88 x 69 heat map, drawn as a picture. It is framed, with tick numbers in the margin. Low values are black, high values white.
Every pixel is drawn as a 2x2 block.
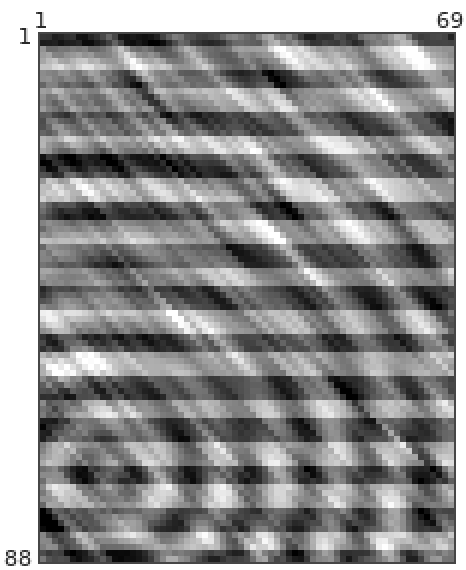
Rings: centred on the bottom left. Ninth with the highest average: top right. Slope: none. Stripes: horizontal, repeating 12 times.
